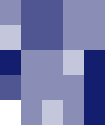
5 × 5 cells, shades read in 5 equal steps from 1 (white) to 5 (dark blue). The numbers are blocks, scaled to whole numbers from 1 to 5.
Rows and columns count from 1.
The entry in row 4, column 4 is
3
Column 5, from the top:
3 3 5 5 5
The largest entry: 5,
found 4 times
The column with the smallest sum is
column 4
